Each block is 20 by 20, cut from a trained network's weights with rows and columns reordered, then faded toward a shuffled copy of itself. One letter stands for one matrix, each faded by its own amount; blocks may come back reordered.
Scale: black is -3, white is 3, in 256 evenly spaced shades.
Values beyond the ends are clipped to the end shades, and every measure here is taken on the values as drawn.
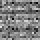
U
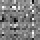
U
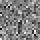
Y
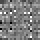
U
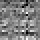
U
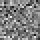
Y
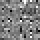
U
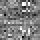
U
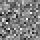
Y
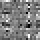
U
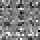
U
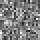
Y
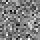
Y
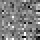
U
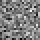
Y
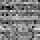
U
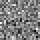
Y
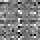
U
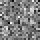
Y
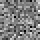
Y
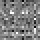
U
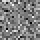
Y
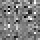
U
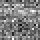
U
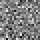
Y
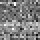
U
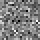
Y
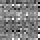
U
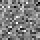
Y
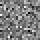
Y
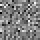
Y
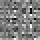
U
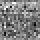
U
